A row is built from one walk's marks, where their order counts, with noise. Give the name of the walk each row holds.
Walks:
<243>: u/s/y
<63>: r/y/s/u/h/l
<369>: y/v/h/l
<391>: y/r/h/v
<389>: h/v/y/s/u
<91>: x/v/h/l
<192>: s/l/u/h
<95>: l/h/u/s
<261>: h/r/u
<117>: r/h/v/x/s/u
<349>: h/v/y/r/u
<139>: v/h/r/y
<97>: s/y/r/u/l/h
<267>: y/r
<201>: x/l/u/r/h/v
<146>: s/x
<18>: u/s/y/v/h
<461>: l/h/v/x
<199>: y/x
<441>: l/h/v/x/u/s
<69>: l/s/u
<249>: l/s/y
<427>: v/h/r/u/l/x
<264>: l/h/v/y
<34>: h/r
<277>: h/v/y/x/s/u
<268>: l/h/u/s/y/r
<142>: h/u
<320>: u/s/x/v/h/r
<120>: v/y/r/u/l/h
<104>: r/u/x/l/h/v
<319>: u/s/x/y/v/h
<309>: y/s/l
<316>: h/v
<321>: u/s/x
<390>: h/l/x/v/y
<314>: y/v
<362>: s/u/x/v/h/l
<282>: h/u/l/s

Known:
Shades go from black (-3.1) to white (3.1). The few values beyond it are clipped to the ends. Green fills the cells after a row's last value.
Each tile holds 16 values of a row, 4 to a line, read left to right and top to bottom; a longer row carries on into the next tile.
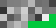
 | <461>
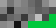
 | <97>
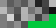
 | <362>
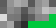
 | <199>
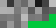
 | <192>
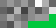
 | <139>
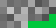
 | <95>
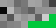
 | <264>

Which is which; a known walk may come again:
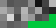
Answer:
<362>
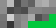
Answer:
<277>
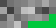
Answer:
<117>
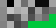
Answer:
<69>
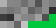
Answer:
<268>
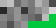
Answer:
<369>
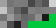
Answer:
<243>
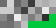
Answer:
<142>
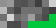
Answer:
<319>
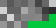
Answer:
<320>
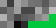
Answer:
<309>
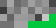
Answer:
<390>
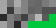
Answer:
<97>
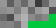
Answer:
<95>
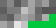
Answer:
<427>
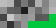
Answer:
<389>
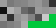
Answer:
<264>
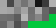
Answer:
<192>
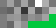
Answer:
<139>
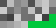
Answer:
<261>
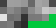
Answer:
<199>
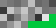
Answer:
<461>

